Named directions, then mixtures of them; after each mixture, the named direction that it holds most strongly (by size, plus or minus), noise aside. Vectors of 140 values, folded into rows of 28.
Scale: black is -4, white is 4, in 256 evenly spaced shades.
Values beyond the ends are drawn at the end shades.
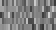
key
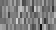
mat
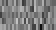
mat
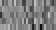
key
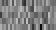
mat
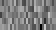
mat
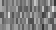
key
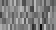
mat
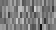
mat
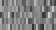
key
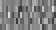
mat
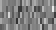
mat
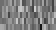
mat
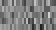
key
